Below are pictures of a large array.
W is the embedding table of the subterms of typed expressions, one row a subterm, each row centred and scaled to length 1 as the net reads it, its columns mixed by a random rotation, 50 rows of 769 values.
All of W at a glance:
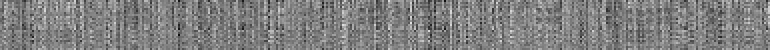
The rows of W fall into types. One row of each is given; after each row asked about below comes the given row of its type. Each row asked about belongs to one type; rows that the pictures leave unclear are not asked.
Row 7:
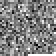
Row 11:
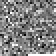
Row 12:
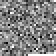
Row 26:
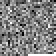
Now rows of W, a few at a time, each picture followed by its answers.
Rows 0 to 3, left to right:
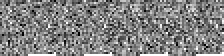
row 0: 26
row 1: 26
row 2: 7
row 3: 7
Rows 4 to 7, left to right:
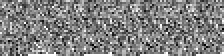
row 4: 26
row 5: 7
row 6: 7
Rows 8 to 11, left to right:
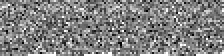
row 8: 12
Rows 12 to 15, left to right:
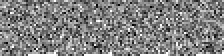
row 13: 7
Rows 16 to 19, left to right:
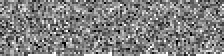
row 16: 7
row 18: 12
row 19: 26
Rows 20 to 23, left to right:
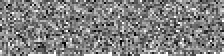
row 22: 26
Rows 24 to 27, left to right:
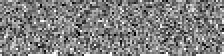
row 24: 7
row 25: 11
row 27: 7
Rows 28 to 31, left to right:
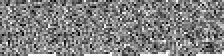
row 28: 26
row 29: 26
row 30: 11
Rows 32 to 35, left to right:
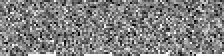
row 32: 11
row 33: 26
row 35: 11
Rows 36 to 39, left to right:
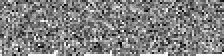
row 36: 11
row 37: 11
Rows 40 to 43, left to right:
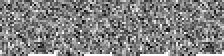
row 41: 11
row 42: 7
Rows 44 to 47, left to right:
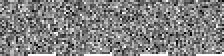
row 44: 7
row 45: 26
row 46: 12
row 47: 26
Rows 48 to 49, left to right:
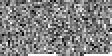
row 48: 26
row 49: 7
